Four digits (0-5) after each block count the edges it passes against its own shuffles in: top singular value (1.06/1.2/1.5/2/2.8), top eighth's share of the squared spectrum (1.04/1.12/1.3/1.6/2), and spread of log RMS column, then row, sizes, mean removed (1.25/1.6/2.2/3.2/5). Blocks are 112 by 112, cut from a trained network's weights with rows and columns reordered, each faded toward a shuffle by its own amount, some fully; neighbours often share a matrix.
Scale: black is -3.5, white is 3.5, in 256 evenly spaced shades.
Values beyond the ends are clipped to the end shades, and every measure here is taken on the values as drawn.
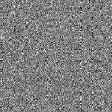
4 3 3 2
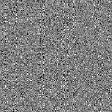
4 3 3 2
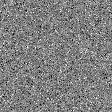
0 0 0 0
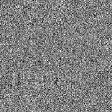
3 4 2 2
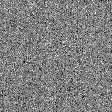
1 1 0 0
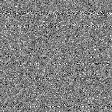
2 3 0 3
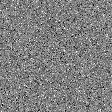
0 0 0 0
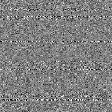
3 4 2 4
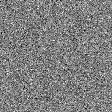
0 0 0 0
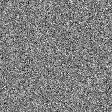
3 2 0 1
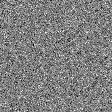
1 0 0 0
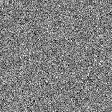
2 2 0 1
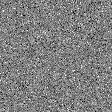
1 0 0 0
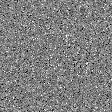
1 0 0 0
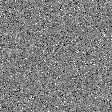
0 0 0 0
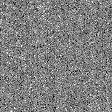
2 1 0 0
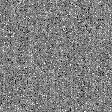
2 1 0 0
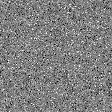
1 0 0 0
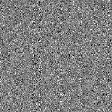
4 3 3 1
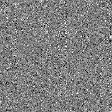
3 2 2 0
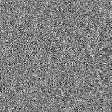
4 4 1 3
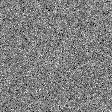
0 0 0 0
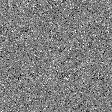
1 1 0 1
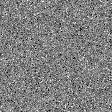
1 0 0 0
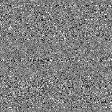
3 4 1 4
